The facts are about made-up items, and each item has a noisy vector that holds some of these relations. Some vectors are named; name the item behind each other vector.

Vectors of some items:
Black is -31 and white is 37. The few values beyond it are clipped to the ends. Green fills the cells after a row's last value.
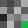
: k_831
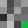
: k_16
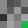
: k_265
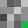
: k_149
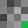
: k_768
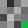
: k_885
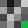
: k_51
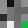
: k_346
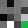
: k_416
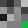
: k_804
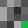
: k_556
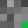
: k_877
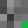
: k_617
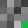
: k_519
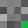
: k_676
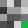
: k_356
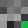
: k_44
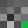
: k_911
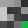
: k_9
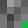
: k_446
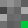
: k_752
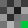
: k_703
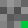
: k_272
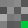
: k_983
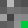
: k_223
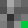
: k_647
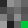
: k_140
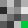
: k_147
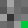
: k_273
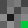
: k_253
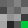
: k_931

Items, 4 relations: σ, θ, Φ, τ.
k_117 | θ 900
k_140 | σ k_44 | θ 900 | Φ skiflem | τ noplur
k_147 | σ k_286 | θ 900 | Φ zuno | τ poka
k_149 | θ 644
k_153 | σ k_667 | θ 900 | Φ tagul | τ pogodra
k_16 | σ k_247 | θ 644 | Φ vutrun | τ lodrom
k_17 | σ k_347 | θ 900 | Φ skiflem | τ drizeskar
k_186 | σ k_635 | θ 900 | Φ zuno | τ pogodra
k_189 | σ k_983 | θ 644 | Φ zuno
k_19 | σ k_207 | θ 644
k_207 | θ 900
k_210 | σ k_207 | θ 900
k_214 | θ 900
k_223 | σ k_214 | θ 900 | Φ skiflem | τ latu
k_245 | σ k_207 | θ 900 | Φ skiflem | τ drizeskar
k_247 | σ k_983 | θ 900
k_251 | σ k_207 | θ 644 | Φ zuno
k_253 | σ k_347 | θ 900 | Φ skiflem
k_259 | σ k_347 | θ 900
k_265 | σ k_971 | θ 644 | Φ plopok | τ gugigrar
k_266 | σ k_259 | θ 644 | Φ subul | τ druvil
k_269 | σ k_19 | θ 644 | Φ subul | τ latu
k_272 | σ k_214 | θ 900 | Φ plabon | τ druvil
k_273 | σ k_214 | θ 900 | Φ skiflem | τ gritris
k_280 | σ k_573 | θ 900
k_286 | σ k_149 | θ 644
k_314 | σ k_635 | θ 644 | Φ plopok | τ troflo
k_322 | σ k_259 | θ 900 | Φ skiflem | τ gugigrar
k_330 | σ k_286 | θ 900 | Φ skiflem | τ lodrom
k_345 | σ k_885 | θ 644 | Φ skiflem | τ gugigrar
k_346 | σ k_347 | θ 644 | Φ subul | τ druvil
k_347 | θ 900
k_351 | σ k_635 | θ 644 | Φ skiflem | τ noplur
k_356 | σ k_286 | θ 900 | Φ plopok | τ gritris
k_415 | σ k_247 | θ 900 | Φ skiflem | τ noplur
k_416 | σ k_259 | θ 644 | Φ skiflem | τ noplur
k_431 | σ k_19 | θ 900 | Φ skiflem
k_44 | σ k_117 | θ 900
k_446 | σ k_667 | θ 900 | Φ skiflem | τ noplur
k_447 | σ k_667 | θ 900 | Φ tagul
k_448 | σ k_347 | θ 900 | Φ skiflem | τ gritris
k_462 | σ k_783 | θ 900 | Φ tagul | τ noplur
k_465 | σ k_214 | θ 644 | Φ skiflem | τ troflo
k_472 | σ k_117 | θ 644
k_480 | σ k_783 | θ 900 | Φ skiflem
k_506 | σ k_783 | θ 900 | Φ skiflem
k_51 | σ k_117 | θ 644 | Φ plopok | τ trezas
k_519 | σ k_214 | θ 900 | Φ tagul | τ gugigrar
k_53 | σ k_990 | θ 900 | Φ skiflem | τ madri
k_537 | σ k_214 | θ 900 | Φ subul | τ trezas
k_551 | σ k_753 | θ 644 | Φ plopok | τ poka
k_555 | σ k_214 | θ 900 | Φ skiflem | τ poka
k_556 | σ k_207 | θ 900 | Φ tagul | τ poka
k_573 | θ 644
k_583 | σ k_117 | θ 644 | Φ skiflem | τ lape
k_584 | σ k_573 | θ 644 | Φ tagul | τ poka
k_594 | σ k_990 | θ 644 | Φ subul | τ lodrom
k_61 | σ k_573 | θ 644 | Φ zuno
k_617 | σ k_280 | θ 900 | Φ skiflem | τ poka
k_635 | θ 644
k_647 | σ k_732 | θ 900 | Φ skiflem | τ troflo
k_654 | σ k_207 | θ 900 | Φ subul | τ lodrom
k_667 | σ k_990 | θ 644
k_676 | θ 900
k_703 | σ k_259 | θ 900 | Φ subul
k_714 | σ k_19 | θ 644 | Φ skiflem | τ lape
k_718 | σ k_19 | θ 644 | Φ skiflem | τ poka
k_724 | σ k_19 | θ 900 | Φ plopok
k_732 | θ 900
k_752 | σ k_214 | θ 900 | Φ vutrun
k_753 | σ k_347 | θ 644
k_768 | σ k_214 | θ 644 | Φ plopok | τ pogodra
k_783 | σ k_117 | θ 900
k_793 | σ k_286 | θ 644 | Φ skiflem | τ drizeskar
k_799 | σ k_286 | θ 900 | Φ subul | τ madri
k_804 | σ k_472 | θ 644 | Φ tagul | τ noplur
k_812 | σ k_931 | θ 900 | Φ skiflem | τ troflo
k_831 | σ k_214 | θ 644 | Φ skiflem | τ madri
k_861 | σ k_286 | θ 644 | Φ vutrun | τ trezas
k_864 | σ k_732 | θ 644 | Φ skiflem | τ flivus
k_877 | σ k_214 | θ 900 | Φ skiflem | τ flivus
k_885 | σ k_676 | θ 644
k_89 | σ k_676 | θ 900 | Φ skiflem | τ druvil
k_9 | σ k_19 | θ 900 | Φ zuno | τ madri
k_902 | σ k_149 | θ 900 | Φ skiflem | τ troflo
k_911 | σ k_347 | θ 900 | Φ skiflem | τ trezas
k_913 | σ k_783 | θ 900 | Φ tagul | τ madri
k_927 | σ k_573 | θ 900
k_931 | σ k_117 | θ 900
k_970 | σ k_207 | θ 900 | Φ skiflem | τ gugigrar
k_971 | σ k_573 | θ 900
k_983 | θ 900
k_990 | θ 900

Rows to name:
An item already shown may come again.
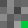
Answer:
k_447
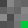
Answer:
k_53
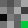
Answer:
k_351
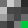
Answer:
k_431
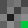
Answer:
k_253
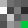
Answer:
k_269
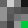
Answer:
k_970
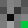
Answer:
k_17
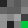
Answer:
k_913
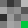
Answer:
k_584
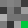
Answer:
k_186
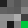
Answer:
k_913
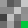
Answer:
k_149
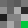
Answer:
k_345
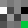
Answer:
k_718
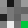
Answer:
k_346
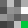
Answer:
k_799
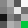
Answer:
k_793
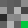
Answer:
k_864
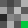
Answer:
k_831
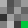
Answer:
k_16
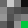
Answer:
k_970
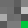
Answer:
k_537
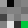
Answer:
k_753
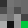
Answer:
k_462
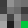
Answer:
k_812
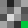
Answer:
k_472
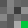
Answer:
k_447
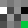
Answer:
k_718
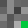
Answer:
k_447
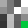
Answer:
k_861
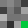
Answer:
k_186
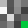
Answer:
k_19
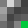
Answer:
k_245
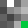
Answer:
k_330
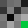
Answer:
k_322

